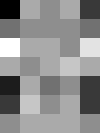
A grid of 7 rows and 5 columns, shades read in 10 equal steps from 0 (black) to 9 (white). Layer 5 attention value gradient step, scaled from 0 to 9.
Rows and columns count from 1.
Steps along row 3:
down same down up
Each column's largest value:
9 7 6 7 8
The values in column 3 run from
4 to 6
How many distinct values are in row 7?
2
